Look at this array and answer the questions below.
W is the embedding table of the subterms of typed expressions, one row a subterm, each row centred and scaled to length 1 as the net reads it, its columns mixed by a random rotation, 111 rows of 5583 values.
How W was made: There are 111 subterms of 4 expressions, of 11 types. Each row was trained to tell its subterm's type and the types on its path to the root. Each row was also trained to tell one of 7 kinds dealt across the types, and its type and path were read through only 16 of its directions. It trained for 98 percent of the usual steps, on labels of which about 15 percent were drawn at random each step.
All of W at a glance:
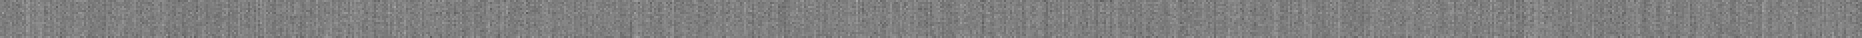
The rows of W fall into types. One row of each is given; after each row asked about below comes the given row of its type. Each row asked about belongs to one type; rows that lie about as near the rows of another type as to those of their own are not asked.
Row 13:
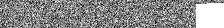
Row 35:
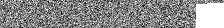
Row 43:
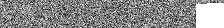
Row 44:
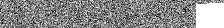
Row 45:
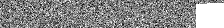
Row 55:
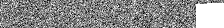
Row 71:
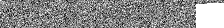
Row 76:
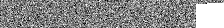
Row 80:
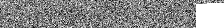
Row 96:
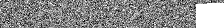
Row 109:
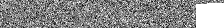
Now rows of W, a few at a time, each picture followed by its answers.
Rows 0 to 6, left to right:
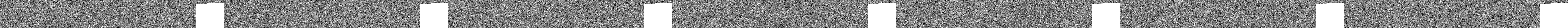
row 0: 13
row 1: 96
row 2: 71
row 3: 43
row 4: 71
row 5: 109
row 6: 80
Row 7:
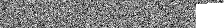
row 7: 45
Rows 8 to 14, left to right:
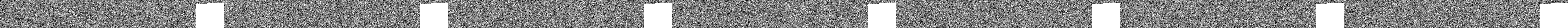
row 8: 45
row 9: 43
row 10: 43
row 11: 35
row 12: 96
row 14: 71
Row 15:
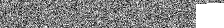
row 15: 76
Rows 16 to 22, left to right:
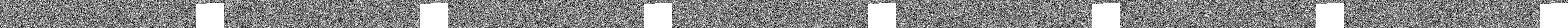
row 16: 13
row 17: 76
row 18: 96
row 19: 43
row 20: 45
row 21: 45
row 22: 96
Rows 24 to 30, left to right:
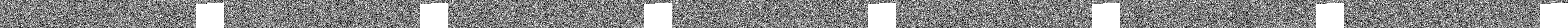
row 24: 35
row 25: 43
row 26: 80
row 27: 80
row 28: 13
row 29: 44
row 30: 96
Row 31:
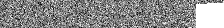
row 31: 45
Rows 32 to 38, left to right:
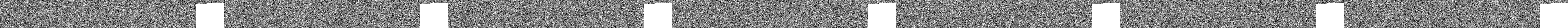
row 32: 96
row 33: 55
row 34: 45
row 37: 13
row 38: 43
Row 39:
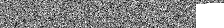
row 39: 43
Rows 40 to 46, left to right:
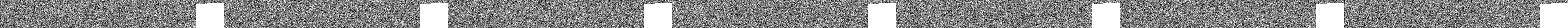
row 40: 55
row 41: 76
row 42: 96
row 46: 76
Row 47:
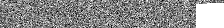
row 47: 71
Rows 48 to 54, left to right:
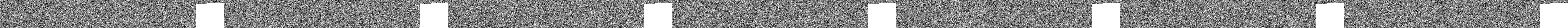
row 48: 109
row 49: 35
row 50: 80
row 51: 45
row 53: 71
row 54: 96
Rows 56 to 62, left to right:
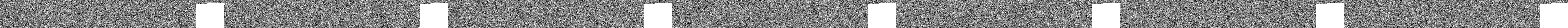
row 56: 45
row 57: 109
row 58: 80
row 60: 71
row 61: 43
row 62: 35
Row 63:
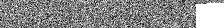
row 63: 44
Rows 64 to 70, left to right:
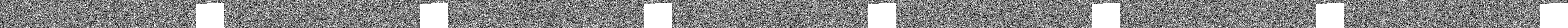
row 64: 96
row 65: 44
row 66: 13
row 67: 13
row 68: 80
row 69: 80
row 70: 71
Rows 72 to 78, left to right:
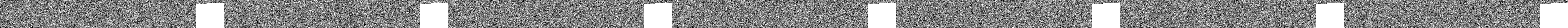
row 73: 44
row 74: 80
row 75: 35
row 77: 80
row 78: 44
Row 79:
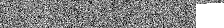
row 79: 43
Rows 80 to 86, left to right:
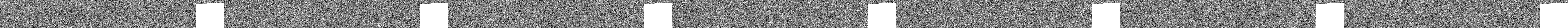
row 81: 55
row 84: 35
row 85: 71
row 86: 109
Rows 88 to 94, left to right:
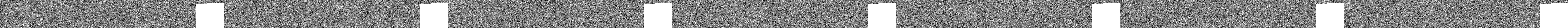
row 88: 13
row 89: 76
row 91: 96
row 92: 55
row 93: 80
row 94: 71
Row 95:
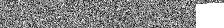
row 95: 13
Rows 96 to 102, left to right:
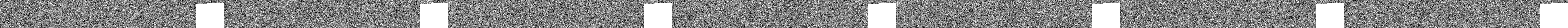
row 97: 35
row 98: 43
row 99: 13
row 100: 43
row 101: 76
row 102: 45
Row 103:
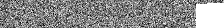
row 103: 45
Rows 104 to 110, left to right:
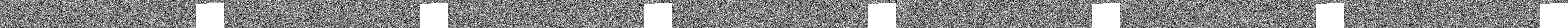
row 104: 44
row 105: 55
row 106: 80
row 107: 109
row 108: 76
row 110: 71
